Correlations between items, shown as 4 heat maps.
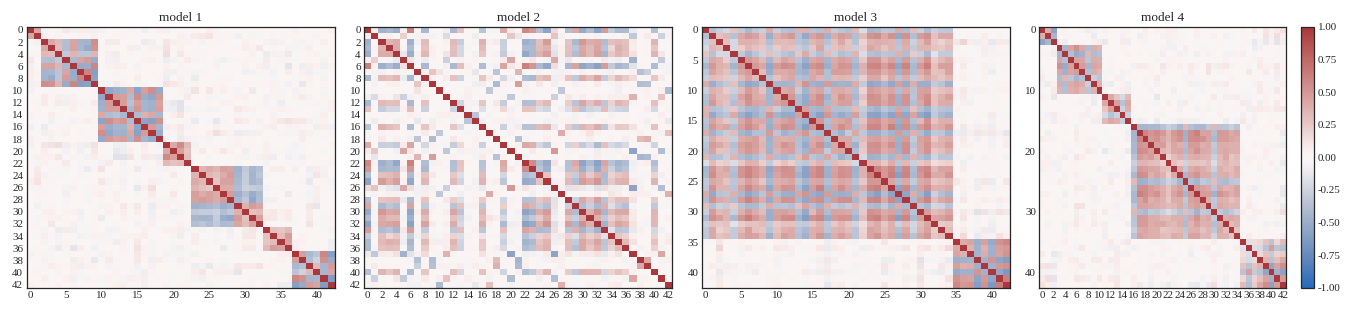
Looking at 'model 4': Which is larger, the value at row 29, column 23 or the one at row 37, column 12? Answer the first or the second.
the first
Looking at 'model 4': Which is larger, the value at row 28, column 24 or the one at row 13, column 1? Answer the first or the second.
the first
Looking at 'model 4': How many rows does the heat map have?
43
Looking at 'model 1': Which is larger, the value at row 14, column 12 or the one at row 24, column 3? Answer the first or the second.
the second
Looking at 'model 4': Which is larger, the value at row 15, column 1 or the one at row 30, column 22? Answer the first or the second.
the first
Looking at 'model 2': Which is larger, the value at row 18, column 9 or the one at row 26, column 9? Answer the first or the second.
the second
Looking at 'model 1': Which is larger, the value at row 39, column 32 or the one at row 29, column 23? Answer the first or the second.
the first
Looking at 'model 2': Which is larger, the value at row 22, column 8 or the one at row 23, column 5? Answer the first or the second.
the second
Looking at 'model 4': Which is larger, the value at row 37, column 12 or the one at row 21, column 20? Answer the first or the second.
the second
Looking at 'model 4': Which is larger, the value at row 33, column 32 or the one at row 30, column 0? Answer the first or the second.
the first
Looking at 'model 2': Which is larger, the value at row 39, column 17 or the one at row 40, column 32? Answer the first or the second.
the second
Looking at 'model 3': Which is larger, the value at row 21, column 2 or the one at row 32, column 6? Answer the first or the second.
the second
